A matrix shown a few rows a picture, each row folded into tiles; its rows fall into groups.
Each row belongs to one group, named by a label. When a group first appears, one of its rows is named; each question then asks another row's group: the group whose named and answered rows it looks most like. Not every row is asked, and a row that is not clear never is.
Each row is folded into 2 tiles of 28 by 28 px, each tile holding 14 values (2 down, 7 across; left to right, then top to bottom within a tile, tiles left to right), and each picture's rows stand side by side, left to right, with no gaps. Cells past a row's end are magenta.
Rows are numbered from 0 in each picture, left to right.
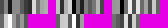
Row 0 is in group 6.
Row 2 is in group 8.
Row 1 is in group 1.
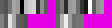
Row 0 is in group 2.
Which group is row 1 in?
6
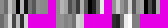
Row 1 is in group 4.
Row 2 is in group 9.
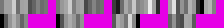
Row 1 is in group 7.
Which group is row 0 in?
7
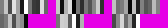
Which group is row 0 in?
2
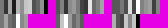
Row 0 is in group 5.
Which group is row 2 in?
8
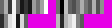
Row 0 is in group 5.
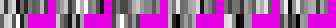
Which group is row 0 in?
1
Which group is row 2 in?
6
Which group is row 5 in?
8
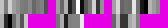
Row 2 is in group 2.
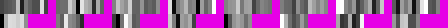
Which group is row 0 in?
5
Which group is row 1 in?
2
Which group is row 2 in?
9
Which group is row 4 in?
7
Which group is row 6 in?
4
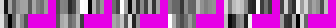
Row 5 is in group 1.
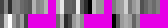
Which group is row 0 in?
6
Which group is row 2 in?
7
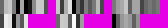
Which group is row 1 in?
1
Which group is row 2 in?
7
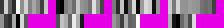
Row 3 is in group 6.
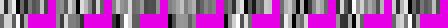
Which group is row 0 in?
1
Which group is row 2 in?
9
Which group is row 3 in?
7
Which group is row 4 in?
5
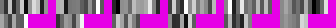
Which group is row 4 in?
8
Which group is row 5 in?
4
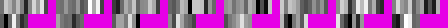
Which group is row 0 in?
9
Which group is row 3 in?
2
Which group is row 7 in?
9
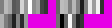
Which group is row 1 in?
9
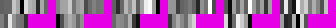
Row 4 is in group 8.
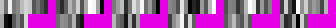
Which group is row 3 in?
5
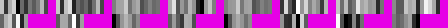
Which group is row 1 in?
1
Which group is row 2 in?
7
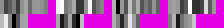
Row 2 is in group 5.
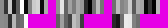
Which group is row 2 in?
9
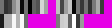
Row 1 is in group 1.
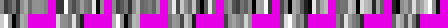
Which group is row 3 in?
2
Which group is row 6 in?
2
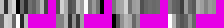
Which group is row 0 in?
1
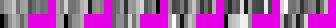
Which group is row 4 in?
5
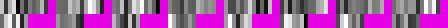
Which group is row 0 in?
1
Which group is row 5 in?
6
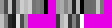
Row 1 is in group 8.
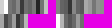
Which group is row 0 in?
4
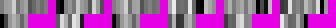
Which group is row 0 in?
7
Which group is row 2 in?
7
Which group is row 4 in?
9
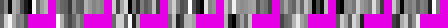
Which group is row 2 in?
1
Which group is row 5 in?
9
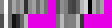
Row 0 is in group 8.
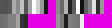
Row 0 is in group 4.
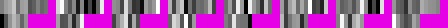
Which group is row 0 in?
7
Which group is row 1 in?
4
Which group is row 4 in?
2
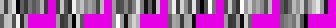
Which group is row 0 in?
1
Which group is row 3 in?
2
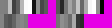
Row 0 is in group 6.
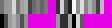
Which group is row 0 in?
7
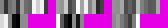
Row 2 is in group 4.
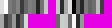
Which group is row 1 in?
1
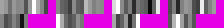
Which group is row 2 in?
4
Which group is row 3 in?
6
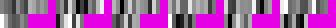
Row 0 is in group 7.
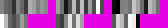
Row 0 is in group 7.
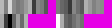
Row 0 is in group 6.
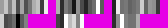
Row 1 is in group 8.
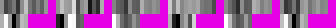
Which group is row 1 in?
9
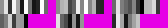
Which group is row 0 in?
2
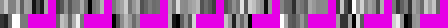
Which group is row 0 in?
9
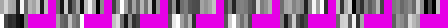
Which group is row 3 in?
6
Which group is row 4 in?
6
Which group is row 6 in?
1
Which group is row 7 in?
9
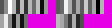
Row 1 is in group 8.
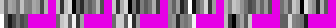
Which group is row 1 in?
1
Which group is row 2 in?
1
